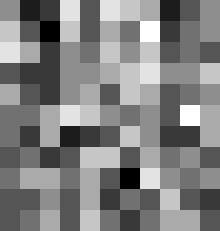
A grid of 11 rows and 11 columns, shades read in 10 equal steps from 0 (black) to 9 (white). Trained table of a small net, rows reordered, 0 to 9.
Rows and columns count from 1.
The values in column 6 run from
2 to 8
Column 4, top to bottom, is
8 7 5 5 5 8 1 3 4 3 3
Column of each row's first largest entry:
4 8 1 8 7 10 7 5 8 9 5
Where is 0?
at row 2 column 3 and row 9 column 7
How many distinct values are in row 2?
8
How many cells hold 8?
6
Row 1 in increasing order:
1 1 2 3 3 5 5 6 7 8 8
